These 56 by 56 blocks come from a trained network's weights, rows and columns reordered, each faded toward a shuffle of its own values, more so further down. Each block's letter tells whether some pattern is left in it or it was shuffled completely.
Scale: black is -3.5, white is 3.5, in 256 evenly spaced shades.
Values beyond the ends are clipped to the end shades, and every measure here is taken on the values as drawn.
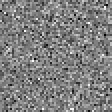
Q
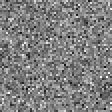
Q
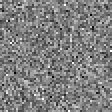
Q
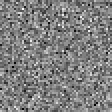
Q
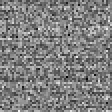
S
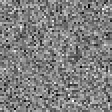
Q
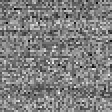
S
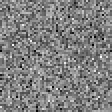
Q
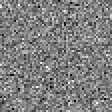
Q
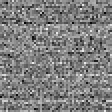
S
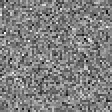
Q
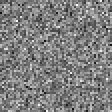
Q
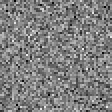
Q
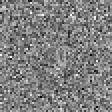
Q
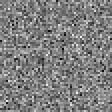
Q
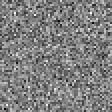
Q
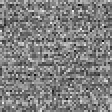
S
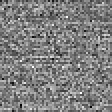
S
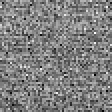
S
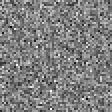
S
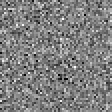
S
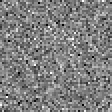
Q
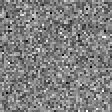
Q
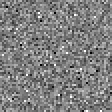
Q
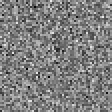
Q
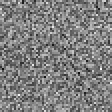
Q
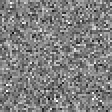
Q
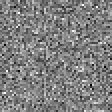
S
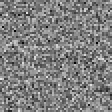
Q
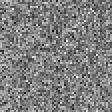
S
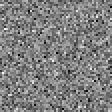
Q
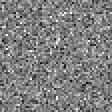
Q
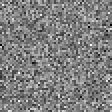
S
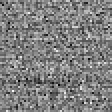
S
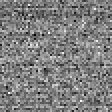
S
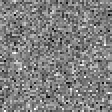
Q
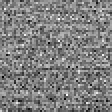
S
